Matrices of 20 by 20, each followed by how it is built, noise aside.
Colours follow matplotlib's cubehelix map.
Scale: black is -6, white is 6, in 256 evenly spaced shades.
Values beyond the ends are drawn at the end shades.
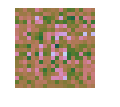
low rank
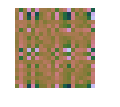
low rank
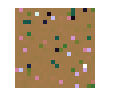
sparse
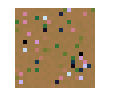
sparse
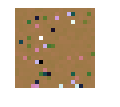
sparse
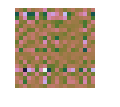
low rank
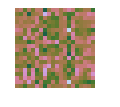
low rank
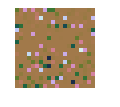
sparse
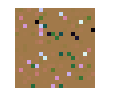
sparse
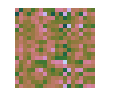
low rank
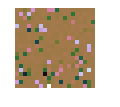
sparse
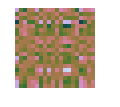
low rank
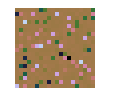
sparse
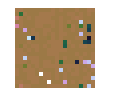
sparse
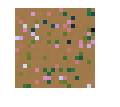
sparse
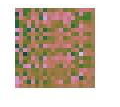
low rank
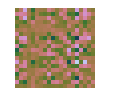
low rank
